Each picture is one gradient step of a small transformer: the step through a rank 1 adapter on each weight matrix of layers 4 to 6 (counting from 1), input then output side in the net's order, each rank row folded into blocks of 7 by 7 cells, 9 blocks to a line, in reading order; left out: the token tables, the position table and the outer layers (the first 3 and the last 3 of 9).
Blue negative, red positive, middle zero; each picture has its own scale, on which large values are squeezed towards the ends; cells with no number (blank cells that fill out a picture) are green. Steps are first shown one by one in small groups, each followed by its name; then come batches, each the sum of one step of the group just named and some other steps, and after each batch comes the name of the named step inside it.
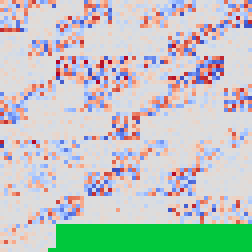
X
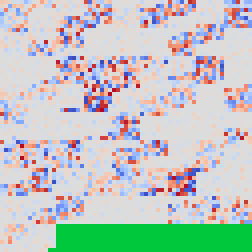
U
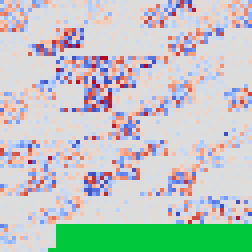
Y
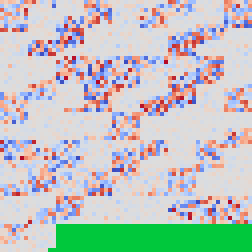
X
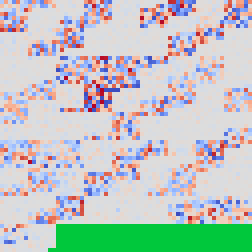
Y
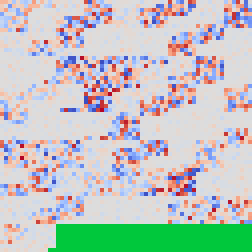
U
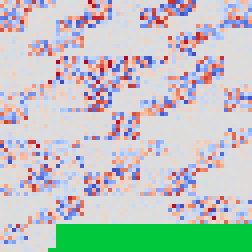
X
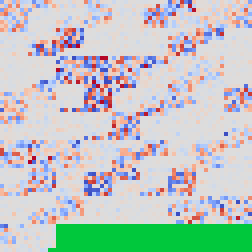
Y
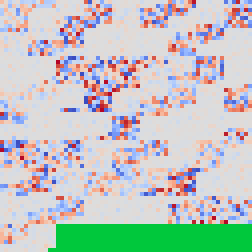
U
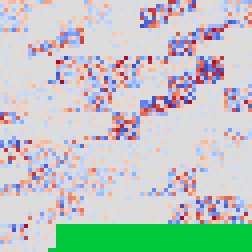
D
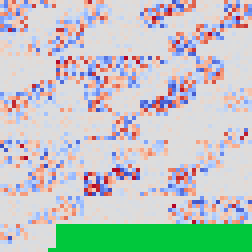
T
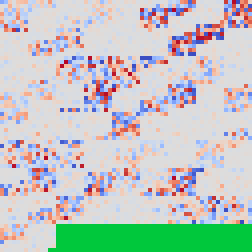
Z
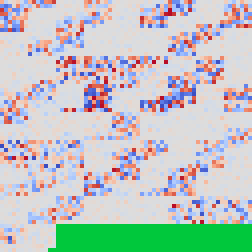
T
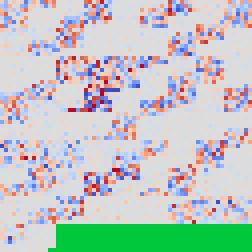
T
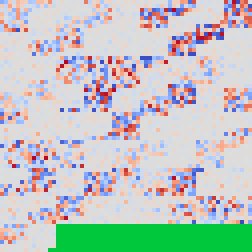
Z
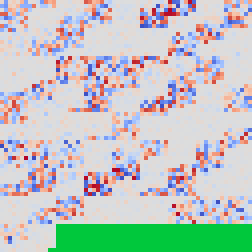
T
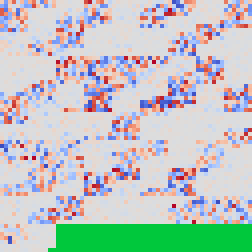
T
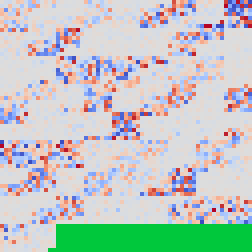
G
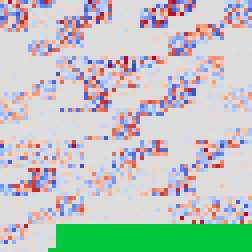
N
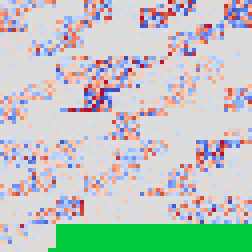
G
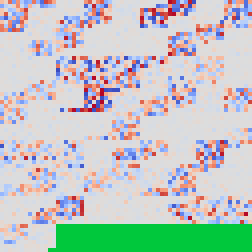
N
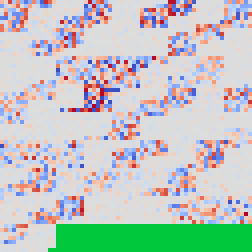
N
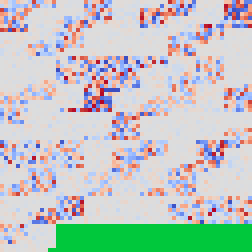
G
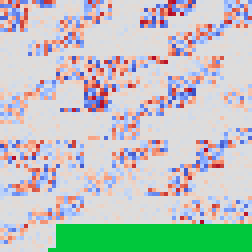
N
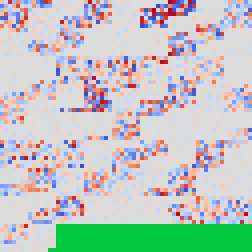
N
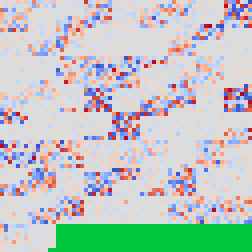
G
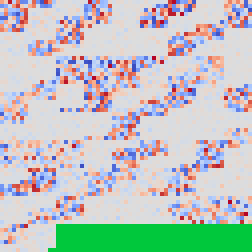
N
